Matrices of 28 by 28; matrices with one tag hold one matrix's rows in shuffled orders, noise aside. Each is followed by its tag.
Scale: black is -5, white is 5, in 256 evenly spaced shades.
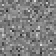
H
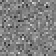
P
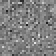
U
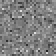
U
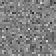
H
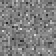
U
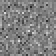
P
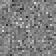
U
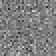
P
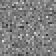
U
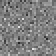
P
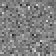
H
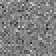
P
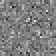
H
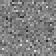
U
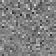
H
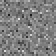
P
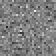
U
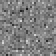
U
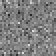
P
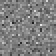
H
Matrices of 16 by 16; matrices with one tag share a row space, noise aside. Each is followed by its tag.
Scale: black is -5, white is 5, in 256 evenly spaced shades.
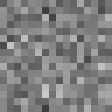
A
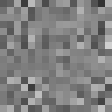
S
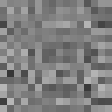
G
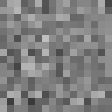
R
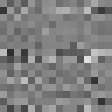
G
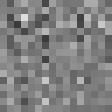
A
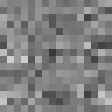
G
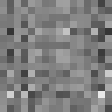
S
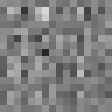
A
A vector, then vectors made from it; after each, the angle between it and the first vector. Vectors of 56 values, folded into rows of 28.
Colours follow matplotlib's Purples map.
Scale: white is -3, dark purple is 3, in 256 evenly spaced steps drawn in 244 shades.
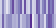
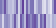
partly opposed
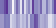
partly opposed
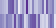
orthogonal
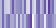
nearly parallel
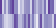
orthogonal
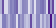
partly aligned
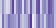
nearly parallel
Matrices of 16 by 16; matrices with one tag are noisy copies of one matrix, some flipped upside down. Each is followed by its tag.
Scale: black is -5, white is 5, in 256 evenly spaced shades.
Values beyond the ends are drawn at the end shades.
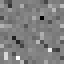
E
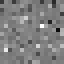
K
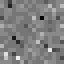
E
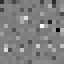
K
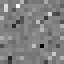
E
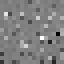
K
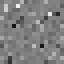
E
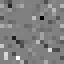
E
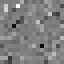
E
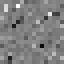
E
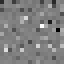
K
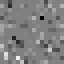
E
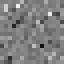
E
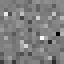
K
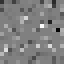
K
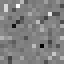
E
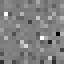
K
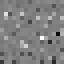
K
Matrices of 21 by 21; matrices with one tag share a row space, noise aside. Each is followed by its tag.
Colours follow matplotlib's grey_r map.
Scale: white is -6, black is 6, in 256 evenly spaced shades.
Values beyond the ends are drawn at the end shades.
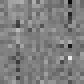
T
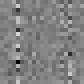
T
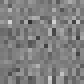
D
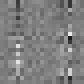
T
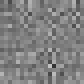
D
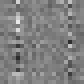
T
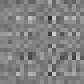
D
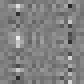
T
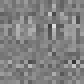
D
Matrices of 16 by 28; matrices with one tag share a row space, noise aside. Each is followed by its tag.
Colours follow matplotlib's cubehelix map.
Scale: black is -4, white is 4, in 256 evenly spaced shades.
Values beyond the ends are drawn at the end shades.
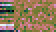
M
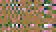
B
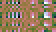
B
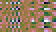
B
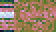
M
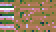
M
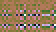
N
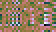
B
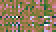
B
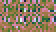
N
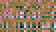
N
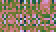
N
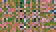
N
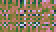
N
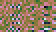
B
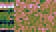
M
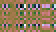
N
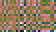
N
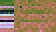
M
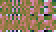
B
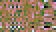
B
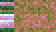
M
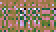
N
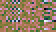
B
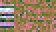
M
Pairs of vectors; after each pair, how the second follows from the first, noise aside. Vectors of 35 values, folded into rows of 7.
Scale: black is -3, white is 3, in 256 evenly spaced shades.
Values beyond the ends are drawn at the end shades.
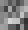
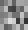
sign-scrambled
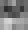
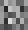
sign-scrambled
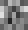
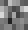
copied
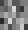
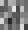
sign-scrambled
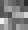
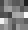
copied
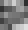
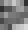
copied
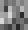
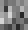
copied
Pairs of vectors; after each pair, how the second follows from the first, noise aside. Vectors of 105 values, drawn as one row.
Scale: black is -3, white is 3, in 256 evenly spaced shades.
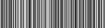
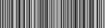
sign-scrambled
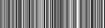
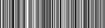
reversed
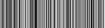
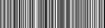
sign-scrambled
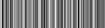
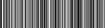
sign-scrambled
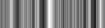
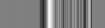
partly zeroed
